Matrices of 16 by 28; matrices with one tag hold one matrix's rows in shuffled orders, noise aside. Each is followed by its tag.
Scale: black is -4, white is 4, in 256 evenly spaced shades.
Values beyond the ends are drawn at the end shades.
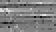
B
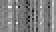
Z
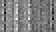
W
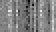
Z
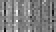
W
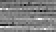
B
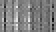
W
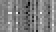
Z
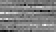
B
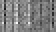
W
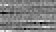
B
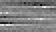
B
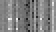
Z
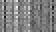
W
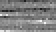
B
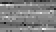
B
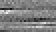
B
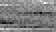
B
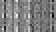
W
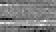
B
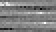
B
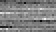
B
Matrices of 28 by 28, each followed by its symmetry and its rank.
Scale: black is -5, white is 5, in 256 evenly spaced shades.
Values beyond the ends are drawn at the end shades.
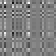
neither, rank one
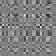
neither, rank two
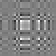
symmetric, rank one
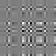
symmetric, rank one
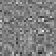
neither, rank five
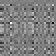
neither, rank two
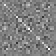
symmetric, rank five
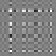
symmetric, rank one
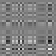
neither, rank one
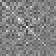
symmetric, rank five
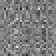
neither, rank five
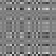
neither, rank one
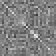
symmetric, rank five
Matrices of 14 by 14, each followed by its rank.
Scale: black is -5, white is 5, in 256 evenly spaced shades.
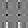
one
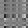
one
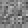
three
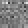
three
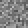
full rank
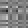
one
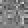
three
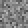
full rank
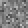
full rank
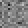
three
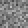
full rank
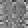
three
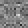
three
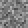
full rank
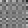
one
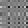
one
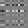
one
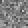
full rank
